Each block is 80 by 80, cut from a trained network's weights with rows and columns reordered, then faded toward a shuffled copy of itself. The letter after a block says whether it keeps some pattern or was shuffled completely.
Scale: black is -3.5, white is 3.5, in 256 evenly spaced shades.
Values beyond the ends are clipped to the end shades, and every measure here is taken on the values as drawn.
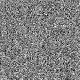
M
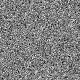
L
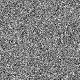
M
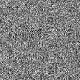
M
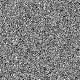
L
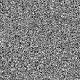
M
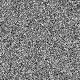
L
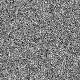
L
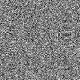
M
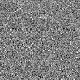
M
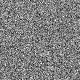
L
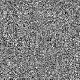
M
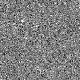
M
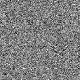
M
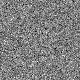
L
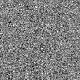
M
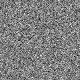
L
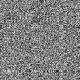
M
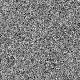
L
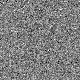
L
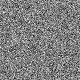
L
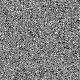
L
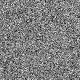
L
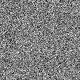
L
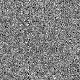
M
